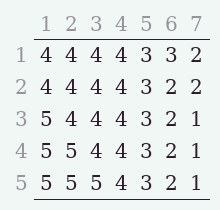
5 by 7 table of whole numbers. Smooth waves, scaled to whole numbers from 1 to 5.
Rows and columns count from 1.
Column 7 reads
2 2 1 1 1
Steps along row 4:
same down same down down down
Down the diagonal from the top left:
4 4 4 4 3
